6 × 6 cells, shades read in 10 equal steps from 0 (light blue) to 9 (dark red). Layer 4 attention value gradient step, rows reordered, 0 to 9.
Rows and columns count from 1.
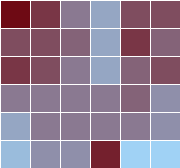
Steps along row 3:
down down down up up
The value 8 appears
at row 6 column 4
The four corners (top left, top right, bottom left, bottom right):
9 6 1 0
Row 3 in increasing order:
2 4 5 6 6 7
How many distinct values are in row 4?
3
